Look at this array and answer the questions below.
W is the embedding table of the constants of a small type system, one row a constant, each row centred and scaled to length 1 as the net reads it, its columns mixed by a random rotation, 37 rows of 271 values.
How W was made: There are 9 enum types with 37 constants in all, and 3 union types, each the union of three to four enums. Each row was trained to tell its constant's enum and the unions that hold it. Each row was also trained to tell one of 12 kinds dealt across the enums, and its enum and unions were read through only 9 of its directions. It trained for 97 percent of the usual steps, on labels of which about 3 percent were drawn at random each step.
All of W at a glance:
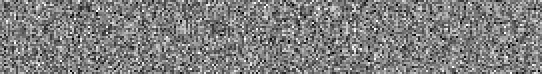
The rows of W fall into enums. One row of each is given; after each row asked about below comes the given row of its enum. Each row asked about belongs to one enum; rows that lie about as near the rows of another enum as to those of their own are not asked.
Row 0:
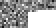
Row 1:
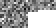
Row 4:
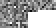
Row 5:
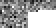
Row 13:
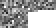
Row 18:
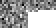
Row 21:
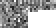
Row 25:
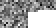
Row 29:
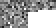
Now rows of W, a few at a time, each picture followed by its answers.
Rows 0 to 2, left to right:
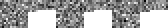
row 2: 5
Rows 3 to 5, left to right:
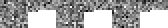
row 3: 4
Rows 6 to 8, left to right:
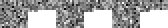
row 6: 21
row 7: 21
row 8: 4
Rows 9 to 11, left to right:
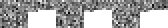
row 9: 21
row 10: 25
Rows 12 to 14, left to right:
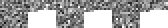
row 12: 29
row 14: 29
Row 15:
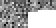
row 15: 29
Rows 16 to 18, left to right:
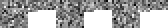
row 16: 13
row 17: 4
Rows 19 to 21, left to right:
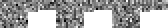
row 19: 18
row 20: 18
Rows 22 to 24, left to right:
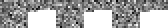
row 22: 25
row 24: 5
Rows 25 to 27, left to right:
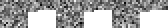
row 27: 5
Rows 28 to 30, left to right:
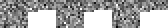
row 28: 4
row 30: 13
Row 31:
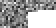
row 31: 1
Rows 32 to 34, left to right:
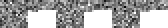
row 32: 5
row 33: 0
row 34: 21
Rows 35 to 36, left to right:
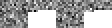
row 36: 18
